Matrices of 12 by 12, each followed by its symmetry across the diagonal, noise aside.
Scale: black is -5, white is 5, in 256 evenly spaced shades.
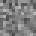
antisymmetric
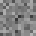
symmetric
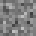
antisymmetric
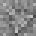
symmetric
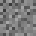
symmetric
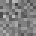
antisymmetric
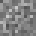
symmetric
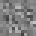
antisymmetric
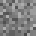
antisymmetric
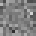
antisymmetric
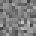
symmetric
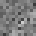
symmetric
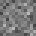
symmetric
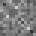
symmetric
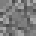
symmetric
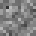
symmetric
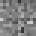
antisymmetric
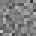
antisymmetric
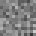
antisymmetric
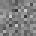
antisymmetric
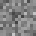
symmetric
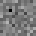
symmetric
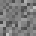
symmetric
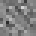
antisymmetric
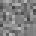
antisymmetric
